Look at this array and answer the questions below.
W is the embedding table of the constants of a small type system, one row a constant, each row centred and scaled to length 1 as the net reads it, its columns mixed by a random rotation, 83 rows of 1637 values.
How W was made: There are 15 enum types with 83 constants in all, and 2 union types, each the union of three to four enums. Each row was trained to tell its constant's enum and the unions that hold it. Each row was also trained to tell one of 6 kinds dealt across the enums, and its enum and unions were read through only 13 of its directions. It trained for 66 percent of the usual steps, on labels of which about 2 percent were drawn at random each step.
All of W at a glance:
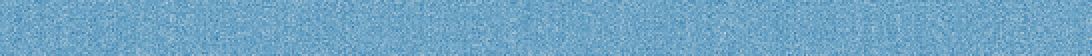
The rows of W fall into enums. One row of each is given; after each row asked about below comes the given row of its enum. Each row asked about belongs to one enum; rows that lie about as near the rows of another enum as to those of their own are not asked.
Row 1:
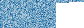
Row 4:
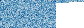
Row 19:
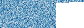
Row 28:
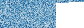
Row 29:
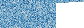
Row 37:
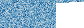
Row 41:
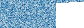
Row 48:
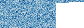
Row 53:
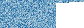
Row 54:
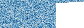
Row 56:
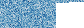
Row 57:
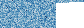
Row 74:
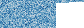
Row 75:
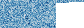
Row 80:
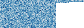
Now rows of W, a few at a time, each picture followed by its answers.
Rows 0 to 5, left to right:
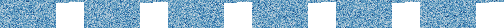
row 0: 56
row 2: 29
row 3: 41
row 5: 57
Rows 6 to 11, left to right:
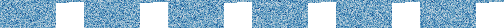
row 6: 75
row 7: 75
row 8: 41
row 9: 56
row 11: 1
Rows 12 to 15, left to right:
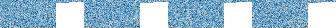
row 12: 29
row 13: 41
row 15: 75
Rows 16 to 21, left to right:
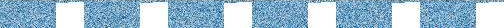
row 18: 48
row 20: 29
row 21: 56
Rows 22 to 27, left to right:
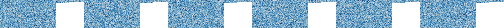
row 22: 57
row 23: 56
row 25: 74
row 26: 1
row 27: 57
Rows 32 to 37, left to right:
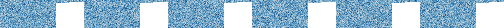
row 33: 41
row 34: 19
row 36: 1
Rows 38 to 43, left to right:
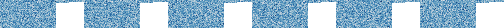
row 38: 54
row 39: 19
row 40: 75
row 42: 57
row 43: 74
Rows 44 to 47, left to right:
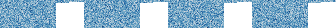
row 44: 56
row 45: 57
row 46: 74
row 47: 29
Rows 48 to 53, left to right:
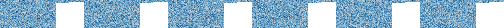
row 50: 56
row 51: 41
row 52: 75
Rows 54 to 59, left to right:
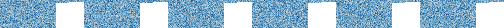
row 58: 41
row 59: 41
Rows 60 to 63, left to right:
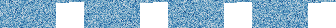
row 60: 1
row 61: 1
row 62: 48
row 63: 56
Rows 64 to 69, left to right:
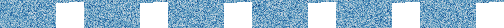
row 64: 19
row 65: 29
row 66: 75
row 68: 57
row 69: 29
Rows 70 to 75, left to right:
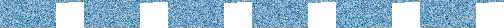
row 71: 54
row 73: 19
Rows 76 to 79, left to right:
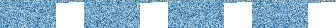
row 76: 48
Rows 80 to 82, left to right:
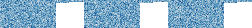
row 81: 19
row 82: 1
